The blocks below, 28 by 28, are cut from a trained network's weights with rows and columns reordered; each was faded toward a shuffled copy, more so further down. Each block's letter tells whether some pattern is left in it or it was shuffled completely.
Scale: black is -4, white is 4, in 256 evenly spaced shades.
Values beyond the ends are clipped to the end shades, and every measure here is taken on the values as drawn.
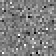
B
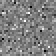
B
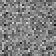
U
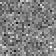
B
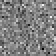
B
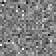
B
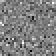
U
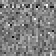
U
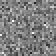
B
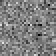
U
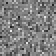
B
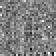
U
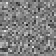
U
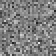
B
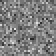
B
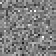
B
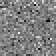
B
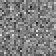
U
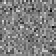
U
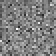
U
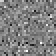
U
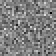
B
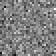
B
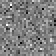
B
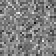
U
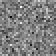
B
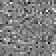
U
